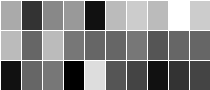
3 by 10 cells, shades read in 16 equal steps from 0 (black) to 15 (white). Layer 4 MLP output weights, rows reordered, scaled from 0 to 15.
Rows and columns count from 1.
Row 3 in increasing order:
0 1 1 3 4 4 5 6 7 13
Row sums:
92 71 44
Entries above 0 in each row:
10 10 9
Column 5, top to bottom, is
1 6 13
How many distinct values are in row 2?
4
